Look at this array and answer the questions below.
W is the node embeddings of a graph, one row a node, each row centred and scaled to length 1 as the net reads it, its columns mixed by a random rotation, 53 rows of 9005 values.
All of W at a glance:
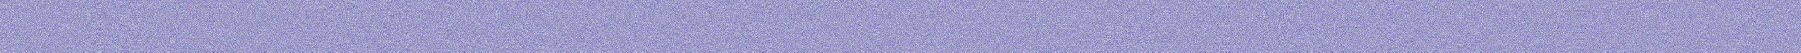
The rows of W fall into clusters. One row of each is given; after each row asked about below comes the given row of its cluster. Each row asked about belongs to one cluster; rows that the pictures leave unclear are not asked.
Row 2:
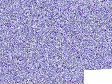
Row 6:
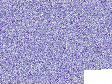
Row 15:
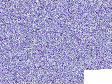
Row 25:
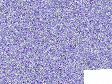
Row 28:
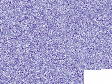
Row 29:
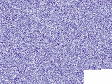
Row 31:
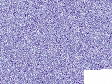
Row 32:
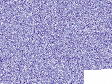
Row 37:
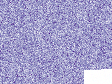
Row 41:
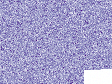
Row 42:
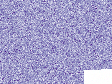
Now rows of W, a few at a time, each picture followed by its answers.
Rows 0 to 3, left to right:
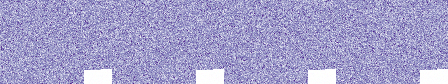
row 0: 41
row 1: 37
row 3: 29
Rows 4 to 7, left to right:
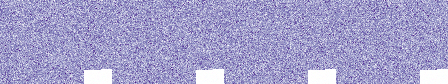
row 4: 42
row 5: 25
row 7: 6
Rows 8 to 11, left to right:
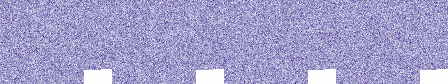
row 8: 29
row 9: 37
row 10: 32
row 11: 28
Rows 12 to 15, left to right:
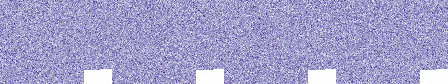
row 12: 42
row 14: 28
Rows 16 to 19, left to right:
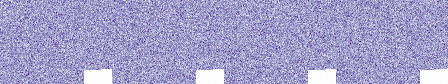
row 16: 28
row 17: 15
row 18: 42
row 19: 2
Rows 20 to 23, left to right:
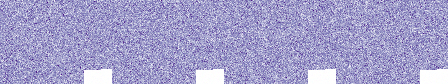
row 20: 42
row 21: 6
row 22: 37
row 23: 31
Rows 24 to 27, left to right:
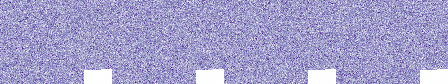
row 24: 28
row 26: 32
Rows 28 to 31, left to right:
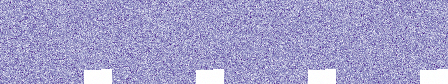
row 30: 2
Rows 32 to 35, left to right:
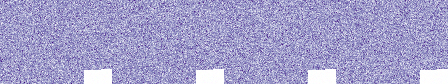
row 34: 29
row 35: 15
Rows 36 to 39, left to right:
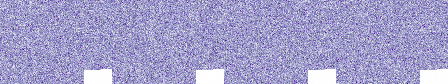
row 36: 31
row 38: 41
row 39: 32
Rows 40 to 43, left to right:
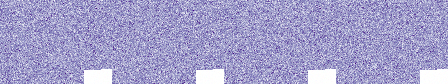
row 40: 42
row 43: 6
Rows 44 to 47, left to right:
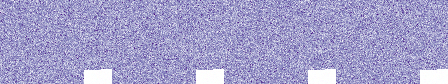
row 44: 15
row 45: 28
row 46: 25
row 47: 31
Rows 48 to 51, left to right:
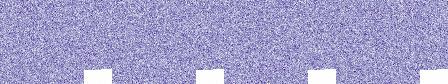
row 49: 32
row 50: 25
